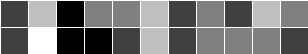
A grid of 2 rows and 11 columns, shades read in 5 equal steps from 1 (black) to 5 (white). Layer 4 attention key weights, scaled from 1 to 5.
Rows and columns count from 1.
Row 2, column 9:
3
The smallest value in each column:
2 4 1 1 2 4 2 3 2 3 2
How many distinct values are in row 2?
5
